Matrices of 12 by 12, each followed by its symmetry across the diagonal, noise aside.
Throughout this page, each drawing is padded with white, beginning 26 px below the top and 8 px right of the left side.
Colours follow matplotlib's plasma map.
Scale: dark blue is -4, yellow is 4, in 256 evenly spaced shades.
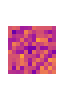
symmetric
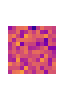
neither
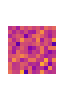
symmetric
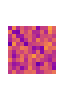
neither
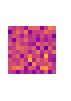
neither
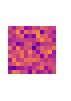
neither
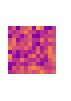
symmetric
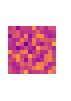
symmetric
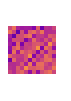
symmetric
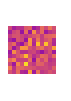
symmetric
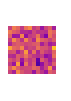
neither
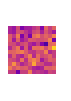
neither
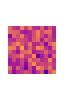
neither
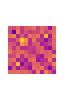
symmetric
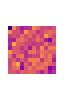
symmetric
